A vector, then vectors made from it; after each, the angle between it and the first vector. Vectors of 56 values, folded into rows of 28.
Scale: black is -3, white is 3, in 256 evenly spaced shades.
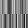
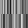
partly aligned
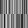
orthogonal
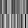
nearly opposite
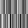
partly aligned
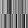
nearly parallel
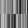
orthogonal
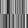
partly aligned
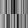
partly opposed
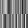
nearly parallel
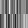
partly opposed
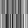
orthogonal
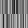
partly opposed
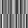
partly aligned
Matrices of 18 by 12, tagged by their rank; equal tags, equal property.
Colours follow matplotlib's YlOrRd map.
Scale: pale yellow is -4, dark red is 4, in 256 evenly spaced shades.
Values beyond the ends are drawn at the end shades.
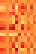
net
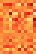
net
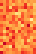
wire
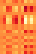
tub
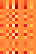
tub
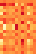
net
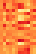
net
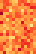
wire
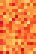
wire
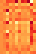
net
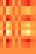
tub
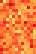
wire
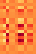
tub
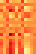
net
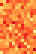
wire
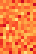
wire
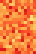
wire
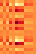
tub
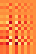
tub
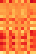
net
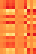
tub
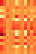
net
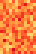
wire
